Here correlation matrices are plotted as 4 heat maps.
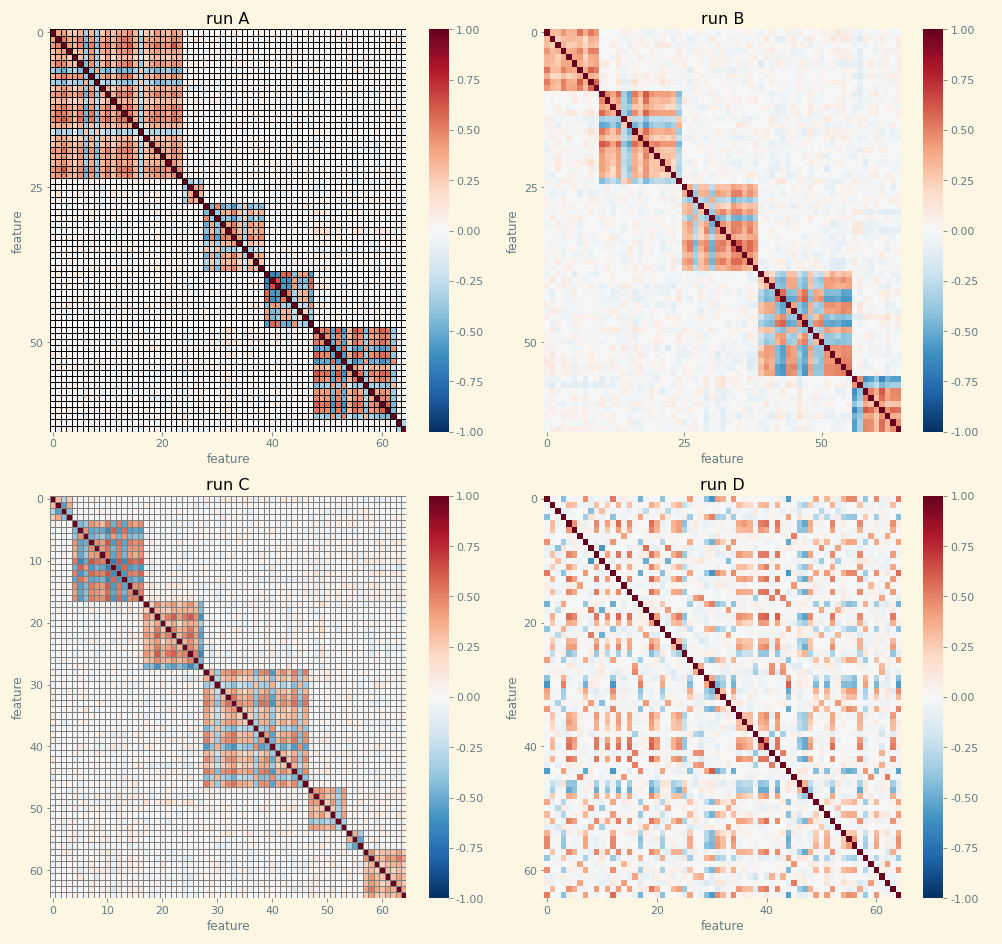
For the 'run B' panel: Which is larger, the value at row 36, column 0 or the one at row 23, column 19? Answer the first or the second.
the second
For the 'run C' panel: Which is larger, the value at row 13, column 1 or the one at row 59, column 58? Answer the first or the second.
the second
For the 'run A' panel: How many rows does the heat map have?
65
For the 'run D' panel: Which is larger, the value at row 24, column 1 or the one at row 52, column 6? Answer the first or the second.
the first
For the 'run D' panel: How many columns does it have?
65
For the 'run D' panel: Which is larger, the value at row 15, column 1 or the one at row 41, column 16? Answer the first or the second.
the second
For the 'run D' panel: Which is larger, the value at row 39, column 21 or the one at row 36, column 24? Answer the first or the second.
the second
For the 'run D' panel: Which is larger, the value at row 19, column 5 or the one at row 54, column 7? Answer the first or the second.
the first
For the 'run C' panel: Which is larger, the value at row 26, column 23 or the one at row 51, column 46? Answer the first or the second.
the first
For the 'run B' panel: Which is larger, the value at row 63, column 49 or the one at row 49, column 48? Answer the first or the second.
the first
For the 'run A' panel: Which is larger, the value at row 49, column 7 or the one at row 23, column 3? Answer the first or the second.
the second
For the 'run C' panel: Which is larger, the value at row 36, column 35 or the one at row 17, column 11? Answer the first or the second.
the first
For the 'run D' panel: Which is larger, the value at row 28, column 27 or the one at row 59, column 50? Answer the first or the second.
the first
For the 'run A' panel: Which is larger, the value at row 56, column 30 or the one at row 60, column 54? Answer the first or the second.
the second
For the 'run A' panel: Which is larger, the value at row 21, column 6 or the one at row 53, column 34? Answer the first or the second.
the second
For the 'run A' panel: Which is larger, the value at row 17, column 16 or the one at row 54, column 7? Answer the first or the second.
the second
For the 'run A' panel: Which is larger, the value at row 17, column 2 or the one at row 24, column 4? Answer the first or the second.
the first
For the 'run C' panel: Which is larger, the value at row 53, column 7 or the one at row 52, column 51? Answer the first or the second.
the first
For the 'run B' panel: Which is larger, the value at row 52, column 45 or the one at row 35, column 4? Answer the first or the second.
the first
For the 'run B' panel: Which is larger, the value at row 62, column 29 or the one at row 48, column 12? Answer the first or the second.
the second
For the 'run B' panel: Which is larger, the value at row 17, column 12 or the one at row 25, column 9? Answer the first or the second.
the first
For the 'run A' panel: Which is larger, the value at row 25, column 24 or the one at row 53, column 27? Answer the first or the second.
the second
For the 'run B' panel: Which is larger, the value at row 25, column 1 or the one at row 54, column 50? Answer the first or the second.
the first
